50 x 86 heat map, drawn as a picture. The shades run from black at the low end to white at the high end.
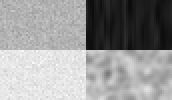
It is made of 2 by 2 panels. Panel 1,1: high, fine-grained, faint in contrast. Panel 1,2: very low, streaked downward, faint in contrast. Panel 2,1: very high, fine-grained, faint in contrast. Panel 2,2: high, blotchy.
